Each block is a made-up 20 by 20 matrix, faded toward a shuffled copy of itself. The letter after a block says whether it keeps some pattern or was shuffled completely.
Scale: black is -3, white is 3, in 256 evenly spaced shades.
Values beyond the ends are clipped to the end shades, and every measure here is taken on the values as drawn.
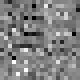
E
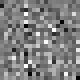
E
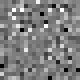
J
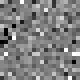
J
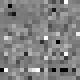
E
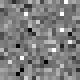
J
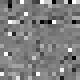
E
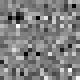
E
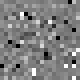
J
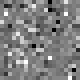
J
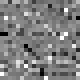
E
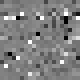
E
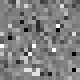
J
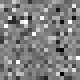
J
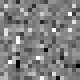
J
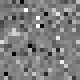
J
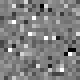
J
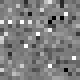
J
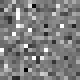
J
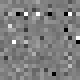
E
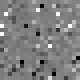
J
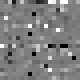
E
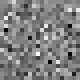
J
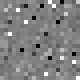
J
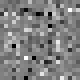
E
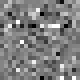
E
